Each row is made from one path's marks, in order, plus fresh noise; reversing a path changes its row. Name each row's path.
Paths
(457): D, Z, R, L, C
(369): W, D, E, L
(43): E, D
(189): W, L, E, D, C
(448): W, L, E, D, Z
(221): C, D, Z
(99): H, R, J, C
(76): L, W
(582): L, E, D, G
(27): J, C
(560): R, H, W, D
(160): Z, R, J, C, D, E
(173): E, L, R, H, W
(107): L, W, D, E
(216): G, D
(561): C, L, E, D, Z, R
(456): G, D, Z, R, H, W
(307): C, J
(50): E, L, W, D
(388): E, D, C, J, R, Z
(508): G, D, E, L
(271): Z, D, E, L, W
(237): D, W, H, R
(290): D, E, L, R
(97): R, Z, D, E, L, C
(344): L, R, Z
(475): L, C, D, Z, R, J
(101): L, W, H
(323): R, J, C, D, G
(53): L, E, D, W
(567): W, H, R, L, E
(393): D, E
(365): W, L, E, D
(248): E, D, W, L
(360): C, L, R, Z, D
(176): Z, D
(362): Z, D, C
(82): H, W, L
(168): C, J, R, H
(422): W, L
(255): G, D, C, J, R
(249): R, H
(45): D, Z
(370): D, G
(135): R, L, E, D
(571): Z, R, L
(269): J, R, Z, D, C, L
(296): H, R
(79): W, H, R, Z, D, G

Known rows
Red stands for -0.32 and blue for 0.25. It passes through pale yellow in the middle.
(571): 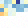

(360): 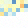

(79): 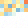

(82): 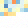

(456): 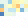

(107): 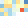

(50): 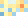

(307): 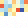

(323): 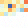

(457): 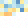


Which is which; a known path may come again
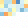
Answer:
(422)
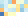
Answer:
(173)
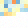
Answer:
(82)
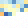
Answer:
(388)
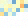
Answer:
(360)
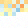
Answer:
(216)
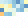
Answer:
(344)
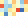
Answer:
(307)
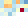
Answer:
(393)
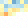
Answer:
(97)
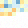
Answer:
(269)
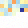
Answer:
(255)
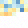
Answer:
(457)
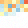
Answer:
(370)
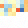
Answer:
(27)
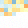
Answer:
(189)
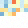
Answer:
(101)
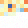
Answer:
(323)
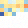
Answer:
(53)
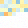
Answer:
(248)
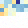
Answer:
(571)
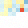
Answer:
(135)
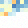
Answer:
(290)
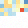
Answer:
(107)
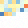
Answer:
(76)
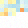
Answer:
(508)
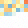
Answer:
(79)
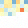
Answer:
(160)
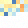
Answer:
(176)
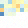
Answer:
(456)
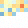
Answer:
(50)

